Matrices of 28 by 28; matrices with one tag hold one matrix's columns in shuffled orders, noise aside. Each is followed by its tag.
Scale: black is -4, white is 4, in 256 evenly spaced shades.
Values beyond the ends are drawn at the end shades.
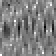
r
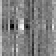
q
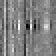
q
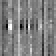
q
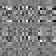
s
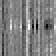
q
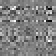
s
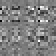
s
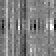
q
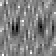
r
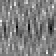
r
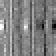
q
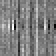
q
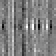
q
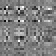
s
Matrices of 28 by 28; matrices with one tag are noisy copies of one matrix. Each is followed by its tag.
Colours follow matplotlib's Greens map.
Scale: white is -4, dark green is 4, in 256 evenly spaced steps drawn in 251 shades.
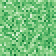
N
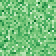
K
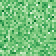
K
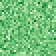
K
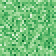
N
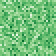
N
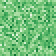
N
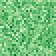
N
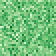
N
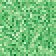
N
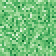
N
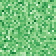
K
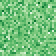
K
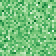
K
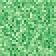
N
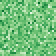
K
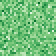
K
